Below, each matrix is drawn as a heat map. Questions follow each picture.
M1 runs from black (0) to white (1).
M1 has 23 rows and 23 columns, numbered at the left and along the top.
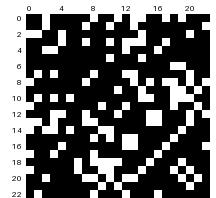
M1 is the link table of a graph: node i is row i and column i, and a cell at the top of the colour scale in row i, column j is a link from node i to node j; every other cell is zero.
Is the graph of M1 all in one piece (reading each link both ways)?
yes
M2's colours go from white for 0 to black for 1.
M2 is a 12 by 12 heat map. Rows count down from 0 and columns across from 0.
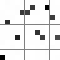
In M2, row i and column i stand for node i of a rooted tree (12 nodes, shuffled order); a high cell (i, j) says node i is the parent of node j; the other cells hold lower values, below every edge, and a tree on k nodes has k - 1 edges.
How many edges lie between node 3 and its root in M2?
5
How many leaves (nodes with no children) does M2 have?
5
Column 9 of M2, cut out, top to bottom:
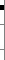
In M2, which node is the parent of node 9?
1
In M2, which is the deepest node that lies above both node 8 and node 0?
7
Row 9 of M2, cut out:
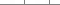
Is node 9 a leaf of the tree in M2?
yes
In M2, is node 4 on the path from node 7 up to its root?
yes
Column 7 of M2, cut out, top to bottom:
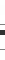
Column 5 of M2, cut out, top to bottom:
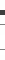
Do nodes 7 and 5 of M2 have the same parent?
no
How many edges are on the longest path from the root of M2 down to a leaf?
6
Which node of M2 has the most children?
7
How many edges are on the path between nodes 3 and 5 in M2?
6
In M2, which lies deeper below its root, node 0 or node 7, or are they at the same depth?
node 0
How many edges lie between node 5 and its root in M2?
1
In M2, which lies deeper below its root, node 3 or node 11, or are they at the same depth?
the same depth
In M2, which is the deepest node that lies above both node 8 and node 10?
7
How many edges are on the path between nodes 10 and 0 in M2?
4
